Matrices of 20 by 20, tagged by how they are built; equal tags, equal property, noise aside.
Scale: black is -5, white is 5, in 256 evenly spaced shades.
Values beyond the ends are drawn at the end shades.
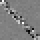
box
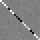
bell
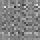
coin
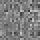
coin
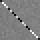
bell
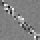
box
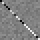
bell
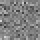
coin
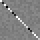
bell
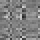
coin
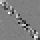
box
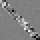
box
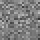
coin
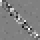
box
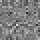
coin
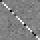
bell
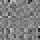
coin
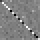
bell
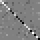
bell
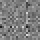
coin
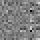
coin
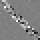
box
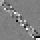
box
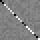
bell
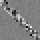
box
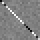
bell
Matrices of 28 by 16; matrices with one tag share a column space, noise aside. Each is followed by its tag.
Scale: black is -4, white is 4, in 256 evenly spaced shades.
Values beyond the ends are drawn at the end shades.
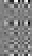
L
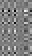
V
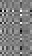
V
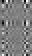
L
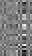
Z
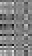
Z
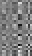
Z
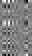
L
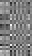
Z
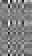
L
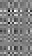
V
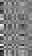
Z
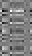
V
